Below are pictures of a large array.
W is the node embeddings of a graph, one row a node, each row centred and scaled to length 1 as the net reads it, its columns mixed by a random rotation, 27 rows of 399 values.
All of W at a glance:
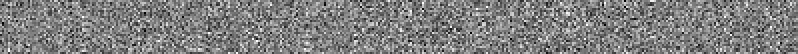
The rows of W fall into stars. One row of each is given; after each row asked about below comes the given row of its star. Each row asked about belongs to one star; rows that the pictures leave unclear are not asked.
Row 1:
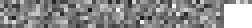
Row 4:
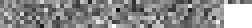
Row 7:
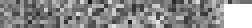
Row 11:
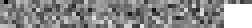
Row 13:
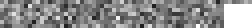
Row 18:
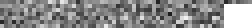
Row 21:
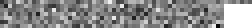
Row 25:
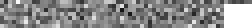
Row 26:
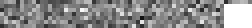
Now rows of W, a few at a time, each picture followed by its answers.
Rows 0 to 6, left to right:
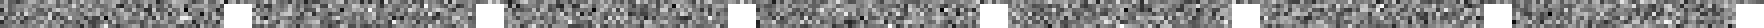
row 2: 1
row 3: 26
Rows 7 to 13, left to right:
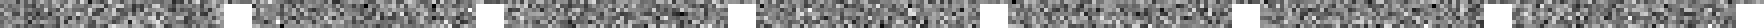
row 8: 25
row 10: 21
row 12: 11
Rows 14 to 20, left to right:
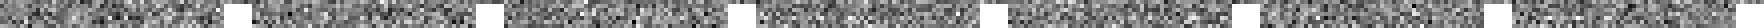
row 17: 4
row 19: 13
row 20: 4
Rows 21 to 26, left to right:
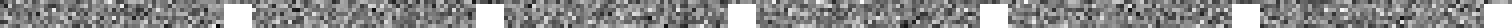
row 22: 25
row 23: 13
